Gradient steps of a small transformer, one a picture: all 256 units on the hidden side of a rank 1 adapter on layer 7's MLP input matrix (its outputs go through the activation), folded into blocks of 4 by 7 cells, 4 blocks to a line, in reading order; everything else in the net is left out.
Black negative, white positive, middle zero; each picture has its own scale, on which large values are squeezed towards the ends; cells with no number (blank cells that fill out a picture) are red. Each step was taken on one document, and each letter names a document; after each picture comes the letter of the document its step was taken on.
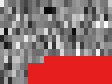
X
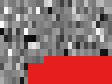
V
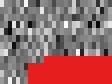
X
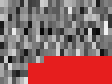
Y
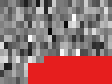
Y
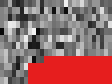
X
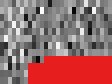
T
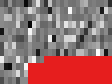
Y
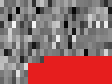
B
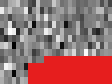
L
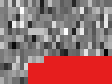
X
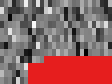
B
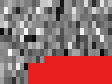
V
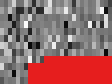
B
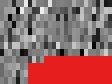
T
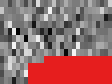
L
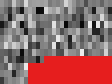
B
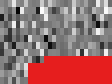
T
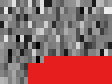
V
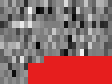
B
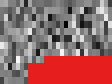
Y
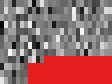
V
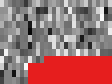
Y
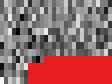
X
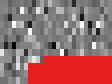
T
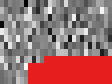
Y
